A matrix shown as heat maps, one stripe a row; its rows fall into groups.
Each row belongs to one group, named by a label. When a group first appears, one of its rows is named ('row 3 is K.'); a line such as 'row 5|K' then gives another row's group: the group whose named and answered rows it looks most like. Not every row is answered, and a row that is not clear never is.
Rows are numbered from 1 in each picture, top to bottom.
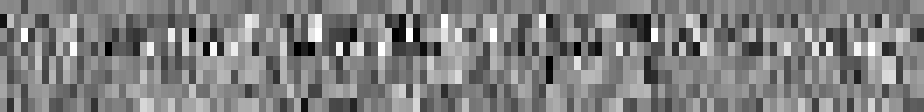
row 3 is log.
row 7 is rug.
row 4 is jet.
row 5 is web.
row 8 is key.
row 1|rug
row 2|log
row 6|web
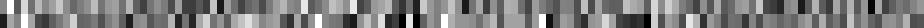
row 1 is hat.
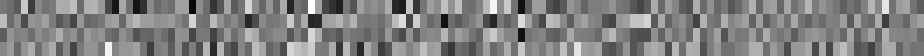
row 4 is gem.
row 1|log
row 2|rug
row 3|log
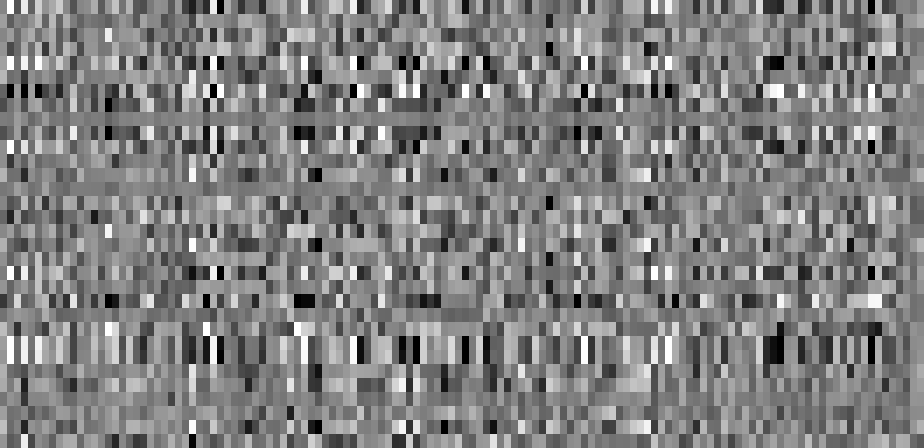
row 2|web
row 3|gem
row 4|web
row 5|hat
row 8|jet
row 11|hat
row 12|key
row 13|rug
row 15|web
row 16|key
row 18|rug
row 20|hat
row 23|gem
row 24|gem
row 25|hat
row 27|rug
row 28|rug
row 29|rug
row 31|rug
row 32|log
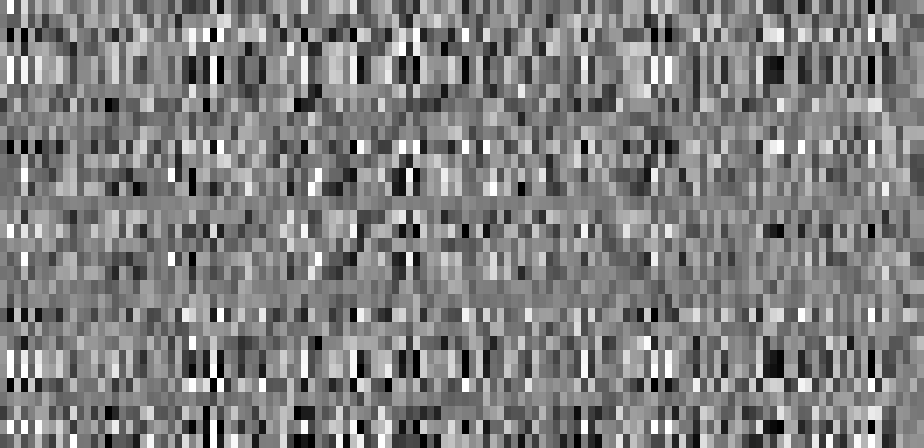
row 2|web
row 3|key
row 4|rug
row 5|hat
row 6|hat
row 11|key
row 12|web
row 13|log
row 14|log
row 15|key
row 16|rug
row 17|hat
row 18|gem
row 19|log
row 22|key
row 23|key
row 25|rug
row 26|hat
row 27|hat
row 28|key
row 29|gem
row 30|jet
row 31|hat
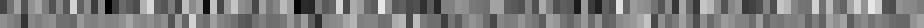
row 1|jet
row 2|rug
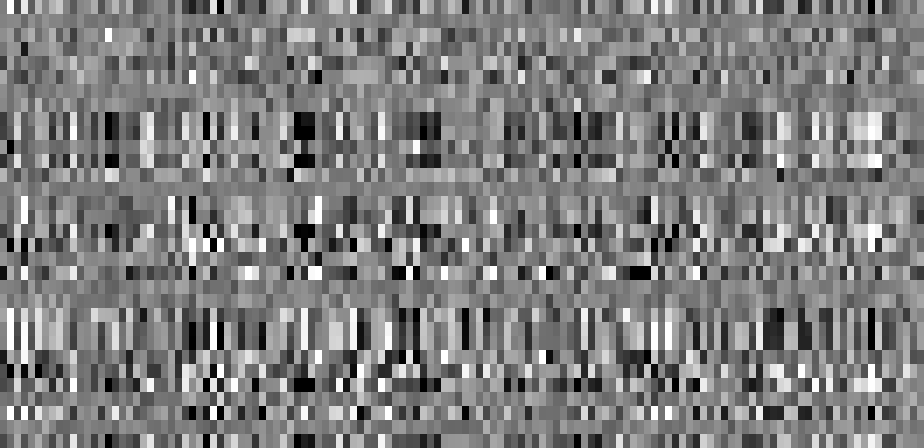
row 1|hat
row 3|gem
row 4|rug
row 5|log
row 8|web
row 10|jet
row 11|key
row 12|jet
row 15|log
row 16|log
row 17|jet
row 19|rug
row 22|web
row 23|hat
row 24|hat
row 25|hat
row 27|key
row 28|jet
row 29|key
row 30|hat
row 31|gem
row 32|jet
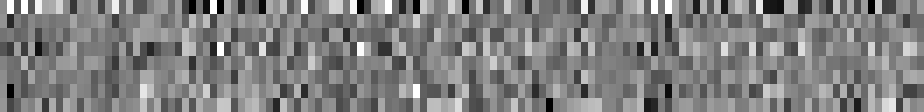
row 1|hat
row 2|key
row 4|key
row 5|log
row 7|key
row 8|web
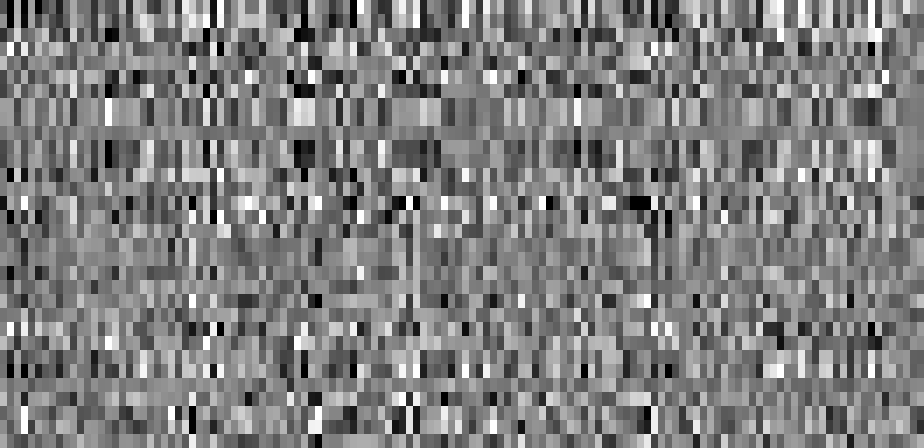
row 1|key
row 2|key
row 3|jet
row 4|hat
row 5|rug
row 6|log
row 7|jet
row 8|gem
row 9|gem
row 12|jet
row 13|key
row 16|key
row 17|web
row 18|rug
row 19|rug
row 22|rug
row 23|web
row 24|hat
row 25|gem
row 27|key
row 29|rug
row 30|log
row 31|log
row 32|rug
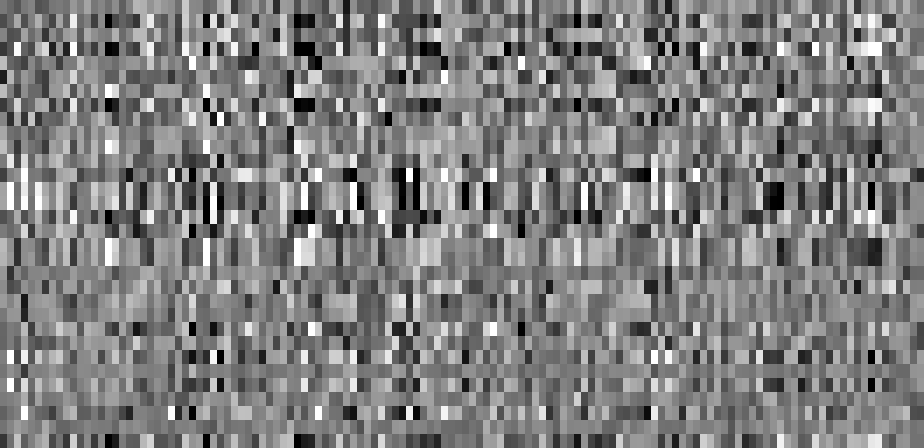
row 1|web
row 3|web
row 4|jet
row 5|rug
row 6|log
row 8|jet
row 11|gem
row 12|hat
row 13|log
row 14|hat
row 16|jet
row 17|log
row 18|gem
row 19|gem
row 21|web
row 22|rug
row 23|rug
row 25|web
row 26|hat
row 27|rug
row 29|web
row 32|jet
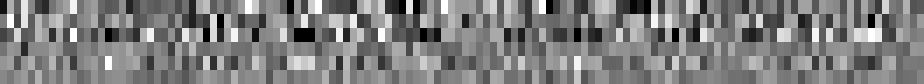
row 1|log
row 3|jet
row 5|gem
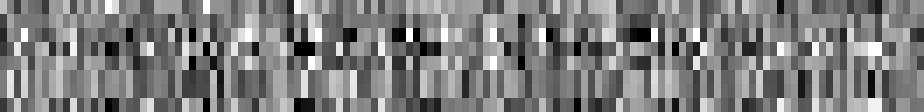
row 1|gem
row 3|log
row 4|jet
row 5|log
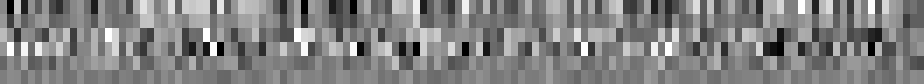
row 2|key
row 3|gem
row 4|hat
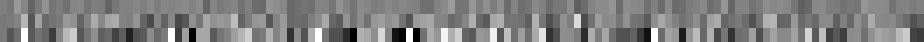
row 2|web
